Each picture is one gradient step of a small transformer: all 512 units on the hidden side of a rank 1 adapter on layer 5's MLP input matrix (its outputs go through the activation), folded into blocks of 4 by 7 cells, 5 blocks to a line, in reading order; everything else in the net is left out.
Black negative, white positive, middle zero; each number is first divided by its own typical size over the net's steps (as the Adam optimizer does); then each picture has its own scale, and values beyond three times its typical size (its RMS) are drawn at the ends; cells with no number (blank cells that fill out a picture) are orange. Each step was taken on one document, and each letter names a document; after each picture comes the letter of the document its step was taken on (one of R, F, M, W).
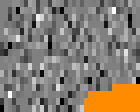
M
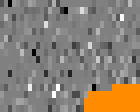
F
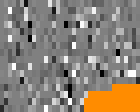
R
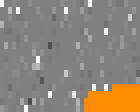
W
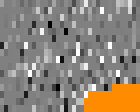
F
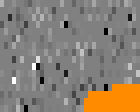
W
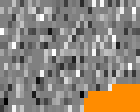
M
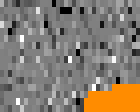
F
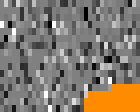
R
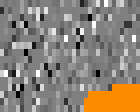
M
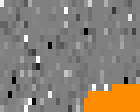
W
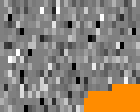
R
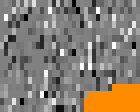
R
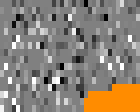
M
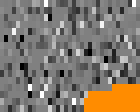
R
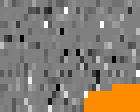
F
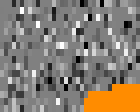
M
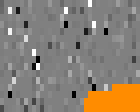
W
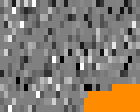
R
